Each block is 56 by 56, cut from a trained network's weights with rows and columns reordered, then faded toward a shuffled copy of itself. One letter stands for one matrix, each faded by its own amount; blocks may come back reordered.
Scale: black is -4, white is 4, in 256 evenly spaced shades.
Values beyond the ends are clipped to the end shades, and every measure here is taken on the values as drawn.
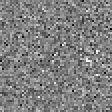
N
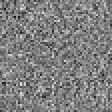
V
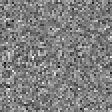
V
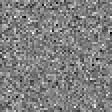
N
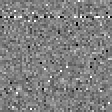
N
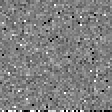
N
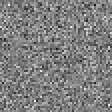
V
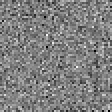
V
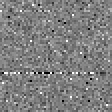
N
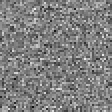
V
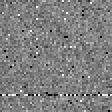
N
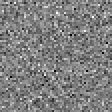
N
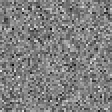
V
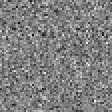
V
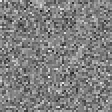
V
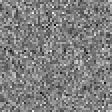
V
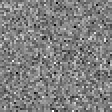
N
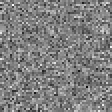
V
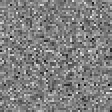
N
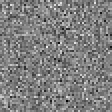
V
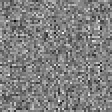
V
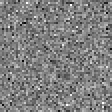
N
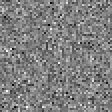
N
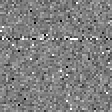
N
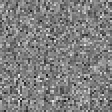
V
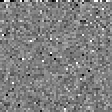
N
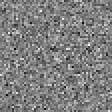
N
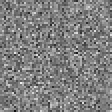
V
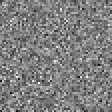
V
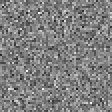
V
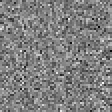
V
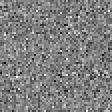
N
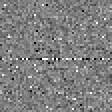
N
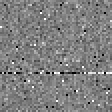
N
